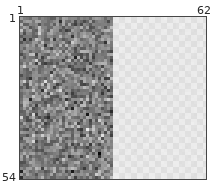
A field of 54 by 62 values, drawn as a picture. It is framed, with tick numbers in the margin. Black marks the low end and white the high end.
The table splits into one row of 2 panels. Panel 1,1: middling, fine-grained, strong in contrast. Panel 1,2: very high, checkered, faint in contrast.
